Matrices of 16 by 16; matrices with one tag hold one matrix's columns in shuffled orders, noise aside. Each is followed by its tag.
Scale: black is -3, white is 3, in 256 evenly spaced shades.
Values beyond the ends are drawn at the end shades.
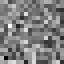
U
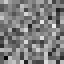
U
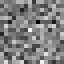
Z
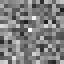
Z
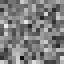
U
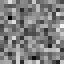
U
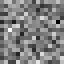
Z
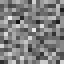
Z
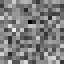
Z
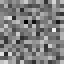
Z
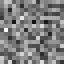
Z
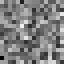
U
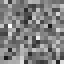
U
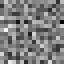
Z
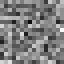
Z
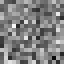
U
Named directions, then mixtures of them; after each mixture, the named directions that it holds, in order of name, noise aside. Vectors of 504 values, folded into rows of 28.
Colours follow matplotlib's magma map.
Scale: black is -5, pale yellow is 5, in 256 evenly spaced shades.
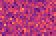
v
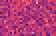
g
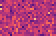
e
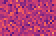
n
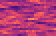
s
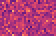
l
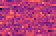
e, s, v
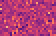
e, g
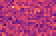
s, v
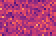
v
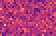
v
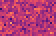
n, v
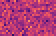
l, v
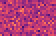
e, n, v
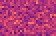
g, s, v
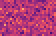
v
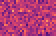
g, l, v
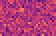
n, v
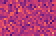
n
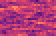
s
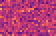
e, l, v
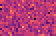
e
